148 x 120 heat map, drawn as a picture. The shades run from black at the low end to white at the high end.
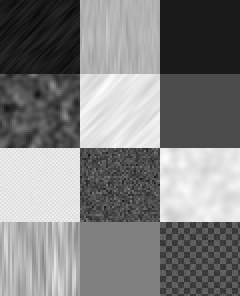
It is made of 4 by 3 panels. Panel 1,1: very low, slanting up to the right, faint in contrast. Panel 1,2: high, streaked downward, faint in contrast. Panel 1,3: very low, flat. Panel 2,1: low, blotchy. Panel 2,2: very high, slanting up to the right, faint in contrast. Panel 2,3: low, flat. Panel 3,1: very high, checkered, faint in contrast. Panel 3,2: low, fine-grained. Panel 3,3: very high, blotchy, faint in contrast. Panel 4,1: high, streaked downward. Panel 4,2: middling, flat. Panel 4,3: low, checkered.
